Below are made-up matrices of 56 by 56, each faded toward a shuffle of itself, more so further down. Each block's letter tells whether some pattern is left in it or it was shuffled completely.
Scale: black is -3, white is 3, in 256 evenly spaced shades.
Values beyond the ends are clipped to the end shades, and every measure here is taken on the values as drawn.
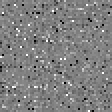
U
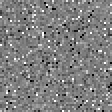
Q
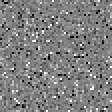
Q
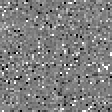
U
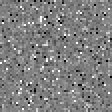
Q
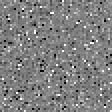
Q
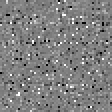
U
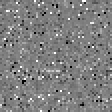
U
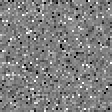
Q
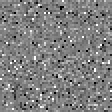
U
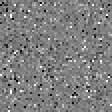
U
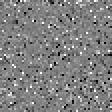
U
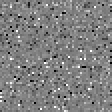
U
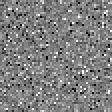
Q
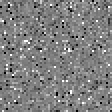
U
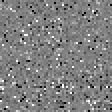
U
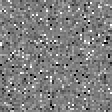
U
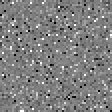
Q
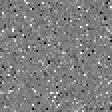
Q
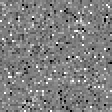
Q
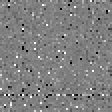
U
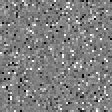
Q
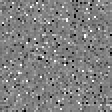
Q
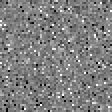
Q
